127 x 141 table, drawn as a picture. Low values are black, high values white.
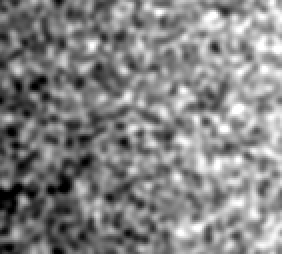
Slope: up to the right. Lone odd cells: none. Odd rows or columns: none. Grain: blotchy.
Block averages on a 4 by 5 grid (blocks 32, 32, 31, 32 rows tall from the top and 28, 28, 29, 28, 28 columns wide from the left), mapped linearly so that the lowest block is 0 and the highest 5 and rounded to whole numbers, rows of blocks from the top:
1 2 3 4 5 | 1 2 3 3 5 | 1 1 2 4 4 | 0 1 2 4 5
